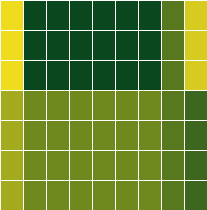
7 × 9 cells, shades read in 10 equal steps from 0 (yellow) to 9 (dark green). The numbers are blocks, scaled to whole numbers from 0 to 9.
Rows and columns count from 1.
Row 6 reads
3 5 5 5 5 5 5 6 7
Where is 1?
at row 1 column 9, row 2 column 9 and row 3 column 9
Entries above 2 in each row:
7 7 7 9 9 9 9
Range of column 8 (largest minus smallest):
0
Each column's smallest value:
0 5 5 5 5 5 5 6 1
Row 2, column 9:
1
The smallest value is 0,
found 3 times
